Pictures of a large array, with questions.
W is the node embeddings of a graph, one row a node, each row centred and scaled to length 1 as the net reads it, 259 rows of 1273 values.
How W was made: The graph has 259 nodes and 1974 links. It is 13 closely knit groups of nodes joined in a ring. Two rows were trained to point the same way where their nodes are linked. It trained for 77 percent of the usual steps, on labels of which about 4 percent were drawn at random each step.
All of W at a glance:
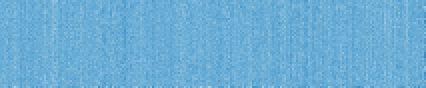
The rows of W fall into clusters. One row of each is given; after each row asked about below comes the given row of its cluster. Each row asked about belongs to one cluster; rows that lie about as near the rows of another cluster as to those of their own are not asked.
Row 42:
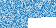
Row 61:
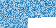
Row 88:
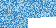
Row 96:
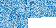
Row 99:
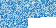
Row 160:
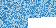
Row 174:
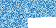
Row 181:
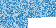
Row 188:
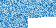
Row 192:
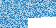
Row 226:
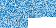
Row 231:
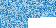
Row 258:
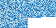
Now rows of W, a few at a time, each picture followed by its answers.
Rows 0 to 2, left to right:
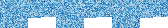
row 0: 188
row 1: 231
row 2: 188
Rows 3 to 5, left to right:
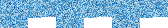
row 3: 181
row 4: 174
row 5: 231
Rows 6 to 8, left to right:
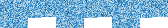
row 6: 61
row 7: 96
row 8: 174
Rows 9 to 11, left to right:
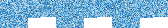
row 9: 231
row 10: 188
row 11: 61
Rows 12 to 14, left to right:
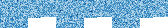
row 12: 188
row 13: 258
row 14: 192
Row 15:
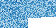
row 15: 96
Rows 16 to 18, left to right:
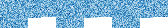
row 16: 192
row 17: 226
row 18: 226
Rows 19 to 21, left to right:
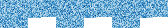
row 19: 181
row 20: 226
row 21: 226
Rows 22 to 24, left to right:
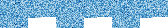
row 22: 226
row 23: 61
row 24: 226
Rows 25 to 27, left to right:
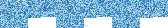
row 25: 231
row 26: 99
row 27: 88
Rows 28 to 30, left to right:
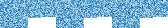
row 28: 61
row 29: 192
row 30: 188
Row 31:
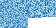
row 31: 61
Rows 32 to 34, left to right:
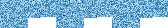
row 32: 99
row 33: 160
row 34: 231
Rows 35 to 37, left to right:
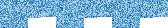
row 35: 88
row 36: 258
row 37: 61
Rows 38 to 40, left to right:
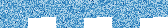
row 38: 160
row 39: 99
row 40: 160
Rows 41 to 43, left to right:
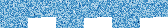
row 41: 61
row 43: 188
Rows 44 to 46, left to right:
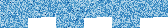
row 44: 258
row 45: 99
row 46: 258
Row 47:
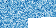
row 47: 42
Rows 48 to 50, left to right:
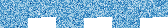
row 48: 61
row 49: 181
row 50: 99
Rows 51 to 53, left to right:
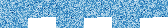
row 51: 42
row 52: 61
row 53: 231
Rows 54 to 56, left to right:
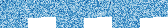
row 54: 174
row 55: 88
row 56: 188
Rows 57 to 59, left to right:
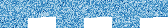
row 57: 88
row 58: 174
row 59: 258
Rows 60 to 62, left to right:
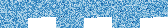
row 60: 42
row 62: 188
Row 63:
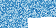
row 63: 174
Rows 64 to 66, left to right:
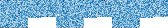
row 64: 258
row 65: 181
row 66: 192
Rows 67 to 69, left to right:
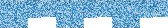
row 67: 42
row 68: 42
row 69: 88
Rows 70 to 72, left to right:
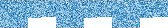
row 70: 96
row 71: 42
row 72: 231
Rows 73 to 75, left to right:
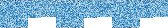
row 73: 226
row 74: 188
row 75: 192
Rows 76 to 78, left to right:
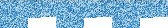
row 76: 88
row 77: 99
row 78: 160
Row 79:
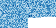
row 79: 174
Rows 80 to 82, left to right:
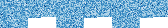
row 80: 160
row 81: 61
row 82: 61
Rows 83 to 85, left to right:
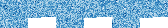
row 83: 96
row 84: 99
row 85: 231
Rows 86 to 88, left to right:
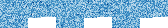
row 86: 174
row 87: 188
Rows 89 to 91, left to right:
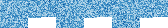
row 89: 258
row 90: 188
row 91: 231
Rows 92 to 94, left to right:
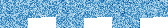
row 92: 181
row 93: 181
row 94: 96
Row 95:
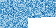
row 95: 61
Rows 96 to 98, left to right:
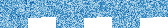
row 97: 231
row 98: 226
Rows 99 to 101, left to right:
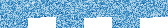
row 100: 231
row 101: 88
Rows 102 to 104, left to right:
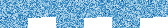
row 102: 181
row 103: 99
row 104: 160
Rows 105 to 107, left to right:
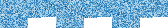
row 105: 181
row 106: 258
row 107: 231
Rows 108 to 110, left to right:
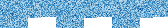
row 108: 226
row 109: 226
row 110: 192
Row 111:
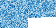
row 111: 231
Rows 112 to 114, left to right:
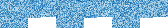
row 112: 88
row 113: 61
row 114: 96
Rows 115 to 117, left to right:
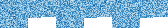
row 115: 96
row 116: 160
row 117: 61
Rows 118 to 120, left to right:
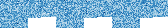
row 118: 88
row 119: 96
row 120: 88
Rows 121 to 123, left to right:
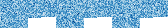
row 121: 258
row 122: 181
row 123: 181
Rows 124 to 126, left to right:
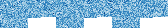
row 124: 231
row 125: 192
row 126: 88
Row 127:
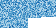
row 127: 96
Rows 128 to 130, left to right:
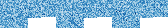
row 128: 181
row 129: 42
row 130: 226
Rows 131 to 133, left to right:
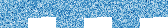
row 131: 42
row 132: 226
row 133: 160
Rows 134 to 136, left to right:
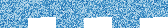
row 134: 99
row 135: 174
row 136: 181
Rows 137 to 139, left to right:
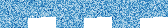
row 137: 88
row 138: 96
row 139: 42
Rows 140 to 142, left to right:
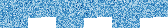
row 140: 226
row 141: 181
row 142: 188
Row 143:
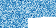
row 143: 174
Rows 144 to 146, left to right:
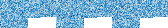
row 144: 99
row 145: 258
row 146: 160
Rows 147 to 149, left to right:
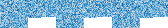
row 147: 258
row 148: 174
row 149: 192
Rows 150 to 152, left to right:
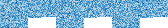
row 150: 258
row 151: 174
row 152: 61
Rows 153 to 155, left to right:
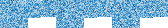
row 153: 99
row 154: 160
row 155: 192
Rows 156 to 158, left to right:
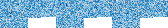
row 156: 88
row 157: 192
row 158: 42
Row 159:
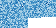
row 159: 192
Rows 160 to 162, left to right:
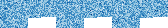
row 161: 96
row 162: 181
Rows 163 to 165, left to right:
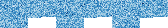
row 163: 96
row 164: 88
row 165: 61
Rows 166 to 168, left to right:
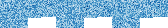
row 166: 192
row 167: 96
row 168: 181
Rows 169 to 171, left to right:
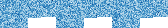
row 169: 174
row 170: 160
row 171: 160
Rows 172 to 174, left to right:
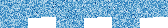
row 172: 160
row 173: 96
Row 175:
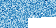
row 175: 96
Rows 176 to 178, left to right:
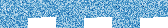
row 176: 181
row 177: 226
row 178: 96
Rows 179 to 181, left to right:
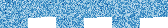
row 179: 174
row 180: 181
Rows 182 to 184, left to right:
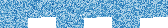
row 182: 42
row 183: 99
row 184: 160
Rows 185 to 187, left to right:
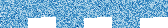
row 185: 192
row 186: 188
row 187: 42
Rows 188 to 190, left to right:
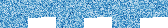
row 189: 188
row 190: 231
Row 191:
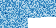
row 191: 174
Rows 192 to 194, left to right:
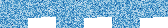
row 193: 188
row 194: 192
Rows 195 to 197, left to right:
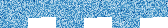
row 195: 160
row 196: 96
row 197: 226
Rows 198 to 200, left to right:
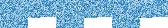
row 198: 99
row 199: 258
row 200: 99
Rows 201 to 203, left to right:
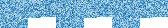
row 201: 99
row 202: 188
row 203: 226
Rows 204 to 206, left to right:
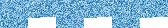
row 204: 99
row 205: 192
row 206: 174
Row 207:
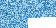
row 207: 231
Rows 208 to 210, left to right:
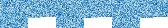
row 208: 174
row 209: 226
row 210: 258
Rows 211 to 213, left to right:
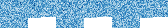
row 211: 88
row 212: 174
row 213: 226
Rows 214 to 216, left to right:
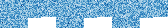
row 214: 192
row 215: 188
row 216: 181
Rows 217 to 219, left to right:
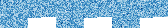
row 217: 181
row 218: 42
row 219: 192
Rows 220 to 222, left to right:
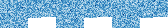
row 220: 42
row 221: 174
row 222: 61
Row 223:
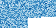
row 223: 192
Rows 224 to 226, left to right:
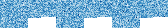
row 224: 188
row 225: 188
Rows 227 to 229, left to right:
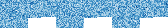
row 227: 96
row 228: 61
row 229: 181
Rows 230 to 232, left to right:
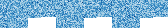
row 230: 226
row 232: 188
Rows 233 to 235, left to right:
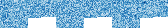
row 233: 160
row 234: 61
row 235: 96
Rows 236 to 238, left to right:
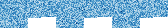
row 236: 96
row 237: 61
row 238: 181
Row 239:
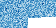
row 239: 61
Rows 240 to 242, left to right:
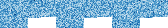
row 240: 88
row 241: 61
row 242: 99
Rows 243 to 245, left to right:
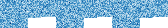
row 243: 174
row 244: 160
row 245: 99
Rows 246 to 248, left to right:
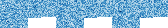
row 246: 192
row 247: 160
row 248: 181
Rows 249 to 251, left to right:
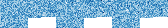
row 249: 258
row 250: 88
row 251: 174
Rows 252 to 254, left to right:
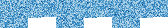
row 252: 188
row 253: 181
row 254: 226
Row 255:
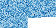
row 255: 61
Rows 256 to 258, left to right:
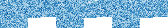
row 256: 231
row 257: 99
